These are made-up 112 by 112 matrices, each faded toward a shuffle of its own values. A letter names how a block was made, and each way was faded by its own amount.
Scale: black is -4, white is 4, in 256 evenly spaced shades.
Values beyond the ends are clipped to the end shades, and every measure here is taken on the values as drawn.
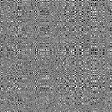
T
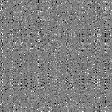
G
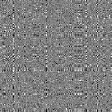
T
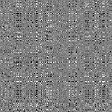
T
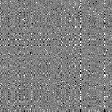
T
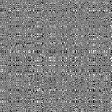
T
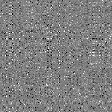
G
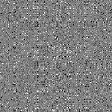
G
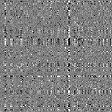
T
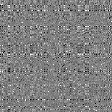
T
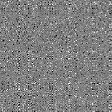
G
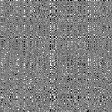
T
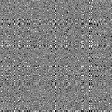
T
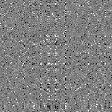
G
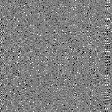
G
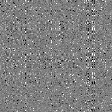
G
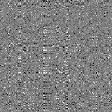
G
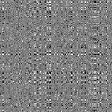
T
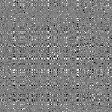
T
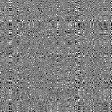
T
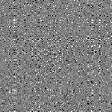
G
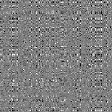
T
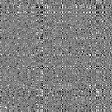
T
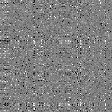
G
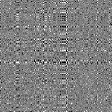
T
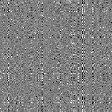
T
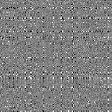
T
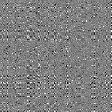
T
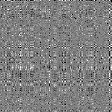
T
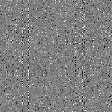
G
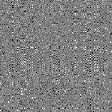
G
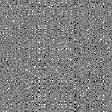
G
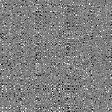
G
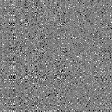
G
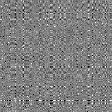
T
